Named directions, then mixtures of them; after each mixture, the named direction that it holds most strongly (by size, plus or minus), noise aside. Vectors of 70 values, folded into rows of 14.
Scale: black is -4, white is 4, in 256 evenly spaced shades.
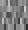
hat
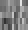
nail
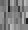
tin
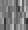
tin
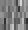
tin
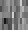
nail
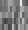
nail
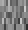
hat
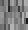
tin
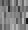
tin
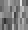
nail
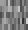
tin
